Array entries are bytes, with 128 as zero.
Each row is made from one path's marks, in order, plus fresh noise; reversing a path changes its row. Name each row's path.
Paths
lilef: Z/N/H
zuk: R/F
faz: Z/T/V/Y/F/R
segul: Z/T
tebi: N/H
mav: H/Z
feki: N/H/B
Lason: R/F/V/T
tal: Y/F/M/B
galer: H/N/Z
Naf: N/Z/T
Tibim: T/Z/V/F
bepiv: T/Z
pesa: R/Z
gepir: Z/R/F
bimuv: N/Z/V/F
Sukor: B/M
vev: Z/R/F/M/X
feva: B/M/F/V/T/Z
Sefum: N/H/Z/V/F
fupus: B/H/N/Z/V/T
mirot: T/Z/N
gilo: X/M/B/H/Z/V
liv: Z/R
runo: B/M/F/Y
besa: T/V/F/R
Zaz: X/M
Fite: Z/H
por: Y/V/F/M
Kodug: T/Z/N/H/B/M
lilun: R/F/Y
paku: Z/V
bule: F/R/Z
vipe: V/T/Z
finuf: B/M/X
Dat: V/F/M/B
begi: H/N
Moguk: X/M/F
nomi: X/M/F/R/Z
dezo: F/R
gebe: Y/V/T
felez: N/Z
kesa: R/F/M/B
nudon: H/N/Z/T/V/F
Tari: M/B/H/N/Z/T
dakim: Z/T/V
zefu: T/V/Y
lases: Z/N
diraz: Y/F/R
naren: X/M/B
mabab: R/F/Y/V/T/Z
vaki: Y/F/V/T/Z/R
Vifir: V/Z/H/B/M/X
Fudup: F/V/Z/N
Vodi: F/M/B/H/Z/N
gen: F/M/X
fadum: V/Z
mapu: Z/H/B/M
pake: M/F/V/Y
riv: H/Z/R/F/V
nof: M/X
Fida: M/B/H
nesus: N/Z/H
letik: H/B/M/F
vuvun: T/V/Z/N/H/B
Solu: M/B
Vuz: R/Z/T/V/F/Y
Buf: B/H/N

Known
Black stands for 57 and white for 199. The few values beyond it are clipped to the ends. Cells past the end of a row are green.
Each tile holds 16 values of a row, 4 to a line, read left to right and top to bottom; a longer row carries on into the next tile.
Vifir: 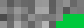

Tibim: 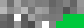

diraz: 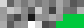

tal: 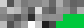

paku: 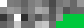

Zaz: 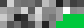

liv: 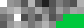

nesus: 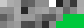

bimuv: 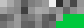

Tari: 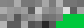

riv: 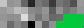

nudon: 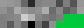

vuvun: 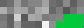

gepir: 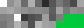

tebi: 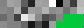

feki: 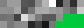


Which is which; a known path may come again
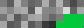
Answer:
Tari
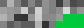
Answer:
nomi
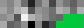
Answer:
letik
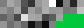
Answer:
tebi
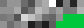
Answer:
feki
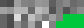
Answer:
zefu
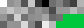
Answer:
pesa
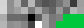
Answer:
bule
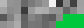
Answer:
bimuv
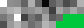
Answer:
liv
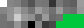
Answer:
mapu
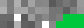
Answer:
Tibim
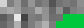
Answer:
faz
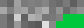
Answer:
vuvun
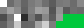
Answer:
paku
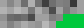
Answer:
mabab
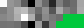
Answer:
mav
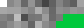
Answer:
vev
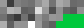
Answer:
por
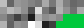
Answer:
tal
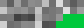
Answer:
pake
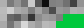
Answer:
lilun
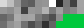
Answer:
nesus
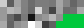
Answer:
diraz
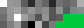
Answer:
Fite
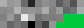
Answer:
nudon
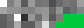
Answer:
dakim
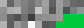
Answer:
vaki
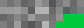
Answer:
Vifir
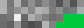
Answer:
Kodug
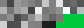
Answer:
Solu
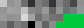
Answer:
riv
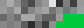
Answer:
Sefum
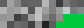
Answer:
gilo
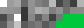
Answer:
lases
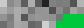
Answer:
Vuz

